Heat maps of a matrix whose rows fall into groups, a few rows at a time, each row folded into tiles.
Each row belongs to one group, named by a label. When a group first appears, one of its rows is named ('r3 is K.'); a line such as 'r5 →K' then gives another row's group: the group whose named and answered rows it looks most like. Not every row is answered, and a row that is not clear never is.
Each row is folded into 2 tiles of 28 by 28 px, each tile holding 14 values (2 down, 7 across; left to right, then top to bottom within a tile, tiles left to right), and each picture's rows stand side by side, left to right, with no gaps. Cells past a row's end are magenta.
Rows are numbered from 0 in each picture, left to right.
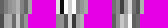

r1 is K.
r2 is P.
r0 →P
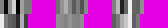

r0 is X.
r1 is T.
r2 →P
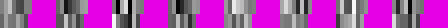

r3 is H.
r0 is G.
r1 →H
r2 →X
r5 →T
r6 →P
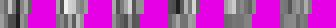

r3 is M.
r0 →X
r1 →K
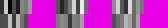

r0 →H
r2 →P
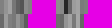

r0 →G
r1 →M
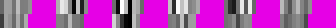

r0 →P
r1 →T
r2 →X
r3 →K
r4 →M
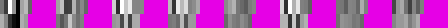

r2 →K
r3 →K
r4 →G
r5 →K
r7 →T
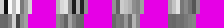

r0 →K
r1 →T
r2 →K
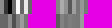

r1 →P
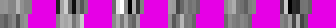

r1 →T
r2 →T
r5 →H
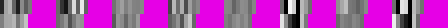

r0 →T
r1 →M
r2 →P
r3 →H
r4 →M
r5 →X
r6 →G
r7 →X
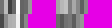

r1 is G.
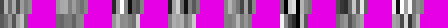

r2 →T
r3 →T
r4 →T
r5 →X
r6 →M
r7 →K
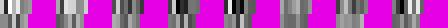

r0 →K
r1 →K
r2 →H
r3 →H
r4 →H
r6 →T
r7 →M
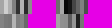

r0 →T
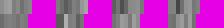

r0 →G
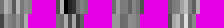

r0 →P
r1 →H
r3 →P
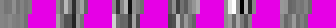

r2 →X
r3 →H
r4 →T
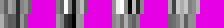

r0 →X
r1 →X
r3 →K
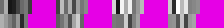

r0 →H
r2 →K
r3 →K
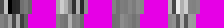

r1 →T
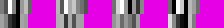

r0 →X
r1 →K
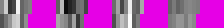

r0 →P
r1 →H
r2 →P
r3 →M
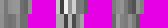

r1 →K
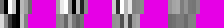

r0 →X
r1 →T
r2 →K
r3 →G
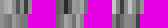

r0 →T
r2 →M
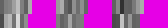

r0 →P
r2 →H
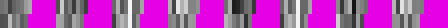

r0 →H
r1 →H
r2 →P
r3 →K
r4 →H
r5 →P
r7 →K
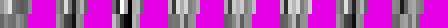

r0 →G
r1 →X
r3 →K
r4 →K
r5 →K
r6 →X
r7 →M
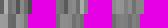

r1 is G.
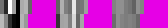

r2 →G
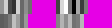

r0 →P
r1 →T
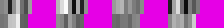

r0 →P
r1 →T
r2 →G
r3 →T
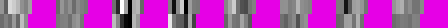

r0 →K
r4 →G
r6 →M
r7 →G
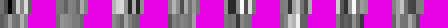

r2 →T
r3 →P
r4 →M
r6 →M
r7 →G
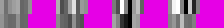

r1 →M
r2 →X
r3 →T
